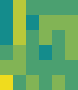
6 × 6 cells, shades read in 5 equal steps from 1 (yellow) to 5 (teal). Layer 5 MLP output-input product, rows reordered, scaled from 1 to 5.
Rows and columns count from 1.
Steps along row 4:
down up up down down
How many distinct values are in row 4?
3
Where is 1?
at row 6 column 1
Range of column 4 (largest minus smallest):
2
